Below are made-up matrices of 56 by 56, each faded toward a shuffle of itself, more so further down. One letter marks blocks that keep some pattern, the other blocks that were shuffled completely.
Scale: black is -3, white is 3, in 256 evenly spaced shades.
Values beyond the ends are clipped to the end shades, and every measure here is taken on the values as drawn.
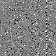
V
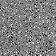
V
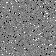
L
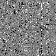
V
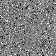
L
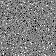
L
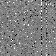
V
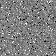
L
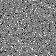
L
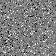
L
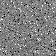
L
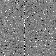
V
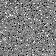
L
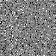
V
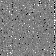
V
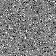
L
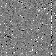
V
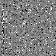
V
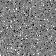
L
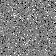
L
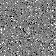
V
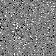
V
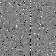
V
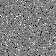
L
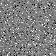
L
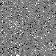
V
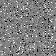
V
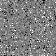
V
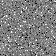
L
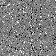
V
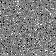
L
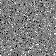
L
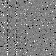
V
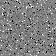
L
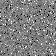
L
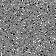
L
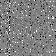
V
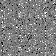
V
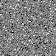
L
